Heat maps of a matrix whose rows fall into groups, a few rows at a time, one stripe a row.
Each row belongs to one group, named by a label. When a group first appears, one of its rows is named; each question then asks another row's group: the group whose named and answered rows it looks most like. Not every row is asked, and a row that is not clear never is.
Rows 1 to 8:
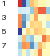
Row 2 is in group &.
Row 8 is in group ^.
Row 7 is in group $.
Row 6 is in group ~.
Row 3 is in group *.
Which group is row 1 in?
*
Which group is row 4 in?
*
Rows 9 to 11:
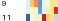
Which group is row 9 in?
$
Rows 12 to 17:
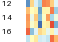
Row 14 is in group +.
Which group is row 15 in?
&
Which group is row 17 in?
~
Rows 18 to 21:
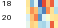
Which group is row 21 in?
~
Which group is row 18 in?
&
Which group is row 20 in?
$
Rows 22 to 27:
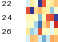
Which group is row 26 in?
*
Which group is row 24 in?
&
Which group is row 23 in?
*
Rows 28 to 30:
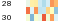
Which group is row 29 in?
+
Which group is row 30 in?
&
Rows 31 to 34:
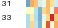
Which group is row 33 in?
~
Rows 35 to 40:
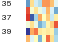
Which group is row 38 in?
~
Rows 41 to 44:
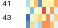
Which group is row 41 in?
$
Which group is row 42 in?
&
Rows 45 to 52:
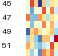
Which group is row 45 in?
$
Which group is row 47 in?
*
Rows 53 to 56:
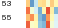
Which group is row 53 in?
*
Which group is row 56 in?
+
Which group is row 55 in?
+
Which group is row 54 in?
+
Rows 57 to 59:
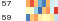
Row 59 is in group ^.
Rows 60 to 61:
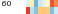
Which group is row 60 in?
~
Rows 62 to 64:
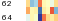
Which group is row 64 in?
$
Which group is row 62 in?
*
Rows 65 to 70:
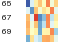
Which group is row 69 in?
&
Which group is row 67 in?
+
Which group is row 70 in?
^
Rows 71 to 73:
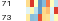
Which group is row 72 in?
$
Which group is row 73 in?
*
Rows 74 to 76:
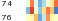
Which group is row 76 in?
+
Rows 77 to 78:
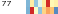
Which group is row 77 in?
^
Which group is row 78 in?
^
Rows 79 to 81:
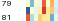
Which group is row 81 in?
*
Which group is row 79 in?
&
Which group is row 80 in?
^
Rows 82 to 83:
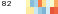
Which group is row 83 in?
~
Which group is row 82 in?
*
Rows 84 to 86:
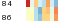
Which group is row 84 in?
+
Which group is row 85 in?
$
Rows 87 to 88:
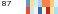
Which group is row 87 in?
^
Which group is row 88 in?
+
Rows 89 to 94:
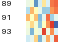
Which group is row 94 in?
$
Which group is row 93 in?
&
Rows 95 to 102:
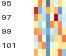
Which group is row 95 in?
$
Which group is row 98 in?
&
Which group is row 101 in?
$
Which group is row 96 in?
*
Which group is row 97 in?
+
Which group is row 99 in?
~
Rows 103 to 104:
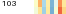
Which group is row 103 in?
~
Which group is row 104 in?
~
